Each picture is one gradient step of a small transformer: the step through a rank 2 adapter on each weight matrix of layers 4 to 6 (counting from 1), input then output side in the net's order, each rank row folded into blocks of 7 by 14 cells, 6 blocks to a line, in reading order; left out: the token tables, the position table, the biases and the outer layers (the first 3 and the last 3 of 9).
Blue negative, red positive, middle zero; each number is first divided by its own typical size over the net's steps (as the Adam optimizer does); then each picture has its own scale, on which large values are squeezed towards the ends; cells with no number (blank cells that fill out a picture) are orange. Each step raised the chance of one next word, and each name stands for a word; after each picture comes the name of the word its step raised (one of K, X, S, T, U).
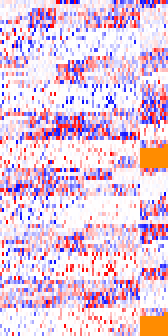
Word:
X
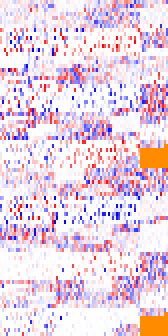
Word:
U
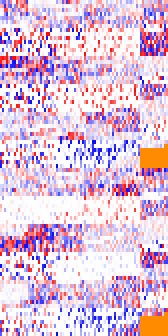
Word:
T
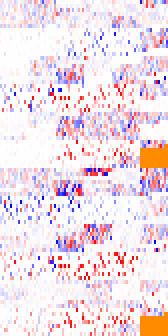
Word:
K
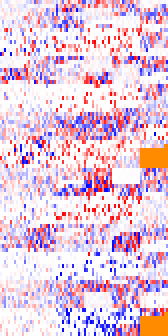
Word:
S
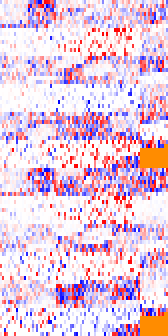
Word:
U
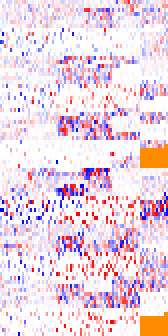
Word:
K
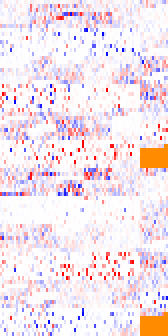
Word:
K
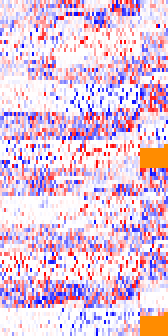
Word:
U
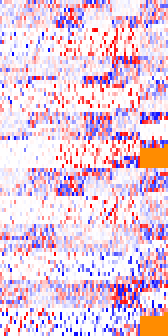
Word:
S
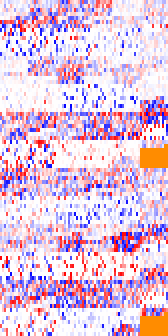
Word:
X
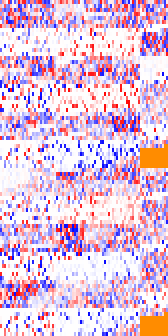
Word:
T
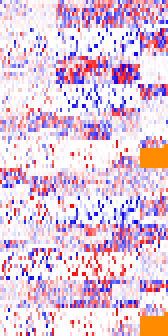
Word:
X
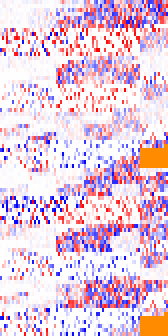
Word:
T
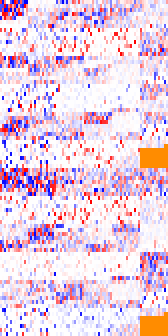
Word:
U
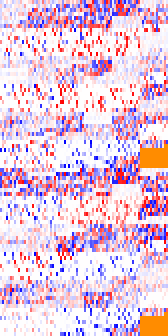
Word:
T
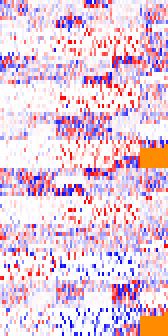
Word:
S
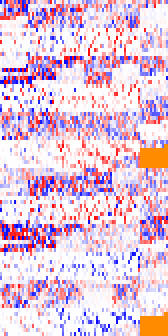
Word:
S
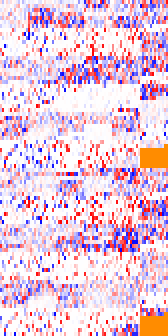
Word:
U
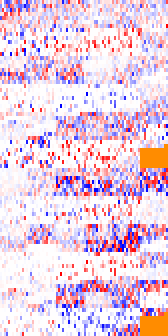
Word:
U
